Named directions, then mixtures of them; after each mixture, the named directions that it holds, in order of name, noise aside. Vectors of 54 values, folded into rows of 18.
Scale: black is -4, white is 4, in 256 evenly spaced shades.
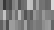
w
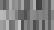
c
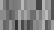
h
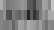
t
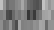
h, t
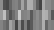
h, w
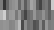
c, w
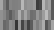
h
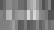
t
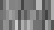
h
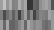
t, w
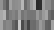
c, h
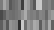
c, h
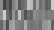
w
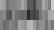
t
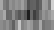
c, t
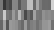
w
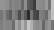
h, t
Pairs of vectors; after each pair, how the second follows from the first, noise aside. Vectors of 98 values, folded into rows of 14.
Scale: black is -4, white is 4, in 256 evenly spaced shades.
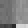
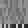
sign-scrambled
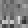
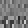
sign-scrambled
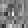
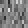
shuffled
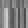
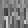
sign-scrambled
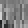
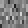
shuffled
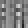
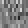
shuffled
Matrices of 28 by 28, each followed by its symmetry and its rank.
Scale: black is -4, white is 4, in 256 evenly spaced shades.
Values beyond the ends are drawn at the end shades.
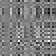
neither, rank two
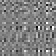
neither, rank three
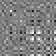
symmetric, rank three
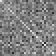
symmetric, rank five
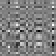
neither, rank two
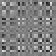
symmetric, rank two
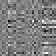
neither, rank three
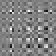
symmetric, rank two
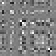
symmetric, rank three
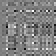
neither, rank two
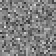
neither, full rank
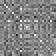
symmetric, rank five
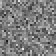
neither, full rank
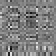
neither, rank three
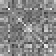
symmetric, rank five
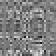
neither, rank three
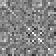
symmetric, rank five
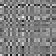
neither, rank two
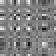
symmetric, rank two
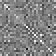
symmetric, rank five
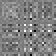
symmetric, rank three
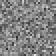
neither, full rank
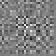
symmetric, rank three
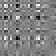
symmetric, rank two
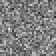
neither, full rank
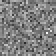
neither, full rank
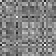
symmetric, rank three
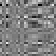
neither, rank two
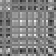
symmetric, rank two
